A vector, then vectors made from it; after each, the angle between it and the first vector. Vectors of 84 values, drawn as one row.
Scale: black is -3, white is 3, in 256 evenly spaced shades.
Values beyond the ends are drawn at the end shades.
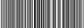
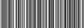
orthogonal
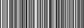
partly opposed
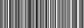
orthogonal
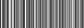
partly opposed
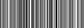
partly opposed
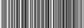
partly aligned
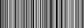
nearly opposite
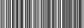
partly aligned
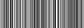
partly aligned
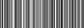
partly opposed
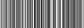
nearly parallel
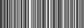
orthogonal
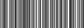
partly opposed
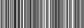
orthogonal
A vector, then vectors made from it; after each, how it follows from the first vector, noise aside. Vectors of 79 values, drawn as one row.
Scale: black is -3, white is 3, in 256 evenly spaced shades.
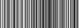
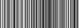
copied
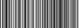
wrapped around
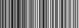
wrapped around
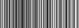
wrapped around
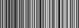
wrapped around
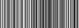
copied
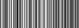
wrapped around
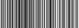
wrapped around
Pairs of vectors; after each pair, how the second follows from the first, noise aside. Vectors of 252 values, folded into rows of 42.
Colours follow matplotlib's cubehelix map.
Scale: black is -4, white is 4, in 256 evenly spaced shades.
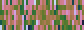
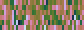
wrapped around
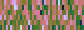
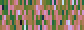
reversed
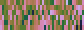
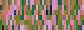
wrapped around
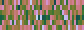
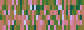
wrapped around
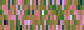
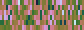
wrapped around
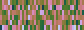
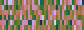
reversed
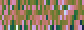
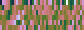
reversed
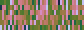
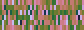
wrapped around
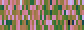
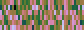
reversed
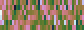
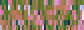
reversed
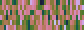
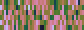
reversed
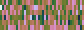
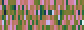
reversed
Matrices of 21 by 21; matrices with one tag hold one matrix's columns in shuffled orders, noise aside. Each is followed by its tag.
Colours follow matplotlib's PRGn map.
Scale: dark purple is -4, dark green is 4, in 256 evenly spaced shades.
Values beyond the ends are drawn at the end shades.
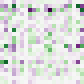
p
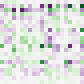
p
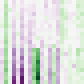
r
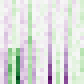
r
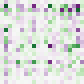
p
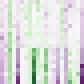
r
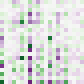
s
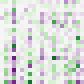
s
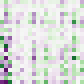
s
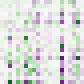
s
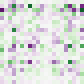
p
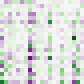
s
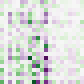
s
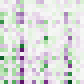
s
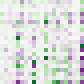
s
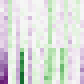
r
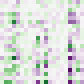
s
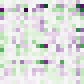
p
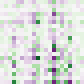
s
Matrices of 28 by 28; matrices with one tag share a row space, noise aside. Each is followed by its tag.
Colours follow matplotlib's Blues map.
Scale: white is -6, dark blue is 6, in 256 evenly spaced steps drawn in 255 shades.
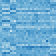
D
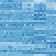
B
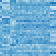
D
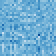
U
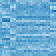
D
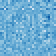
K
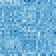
U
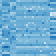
D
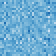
K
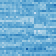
B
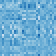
U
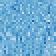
K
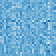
K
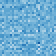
U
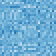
U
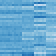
B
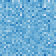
K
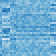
D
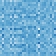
U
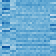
D
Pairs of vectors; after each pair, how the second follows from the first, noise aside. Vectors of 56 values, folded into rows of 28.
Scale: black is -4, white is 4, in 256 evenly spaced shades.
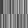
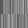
shrunk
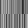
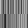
reversed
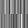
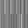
shrunk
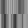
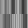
reversed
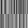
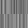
shrunk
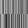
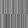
shrunk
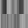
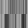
reversed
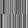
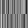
reversed
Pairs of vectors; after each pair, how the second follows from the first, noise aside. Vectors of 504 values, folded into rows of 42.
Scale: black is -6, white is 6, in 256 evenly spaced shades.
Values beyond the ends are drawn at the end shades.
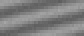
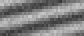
scaled up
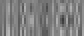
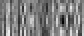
scaled up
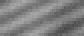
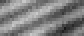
scaled up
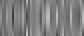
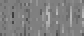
partly zeroed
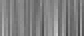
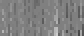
partly zeroed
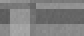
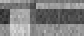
scaled up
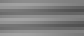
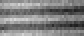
scaled up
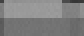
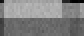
scaled up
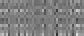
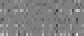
partly zeroed
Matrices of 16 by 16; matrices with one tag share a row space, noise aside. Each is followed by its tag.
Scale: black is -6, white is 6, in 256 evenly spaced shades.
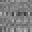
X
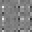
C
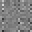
C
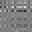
X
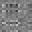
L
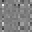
C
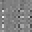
C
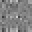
L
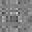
L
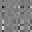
C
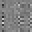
C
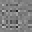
L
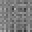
X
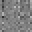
C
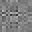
L
